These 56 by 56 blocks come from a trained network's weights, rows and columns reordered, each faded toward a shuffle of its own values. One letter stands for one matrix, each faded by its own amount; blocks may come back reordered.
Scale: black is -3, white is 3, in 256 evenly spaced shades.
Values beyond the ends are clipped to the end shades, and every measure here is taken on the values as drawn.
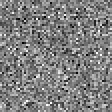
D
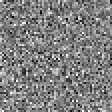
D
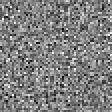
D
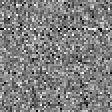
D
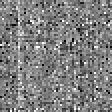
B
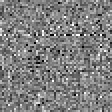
D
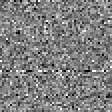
D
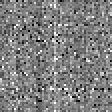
B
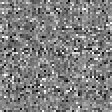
B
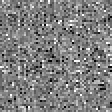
B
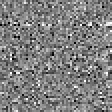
D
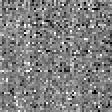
B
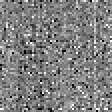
B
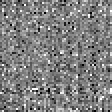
B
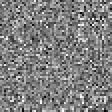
D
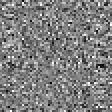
D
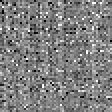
B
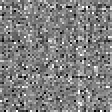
B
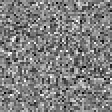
D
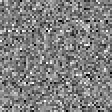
D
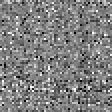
B
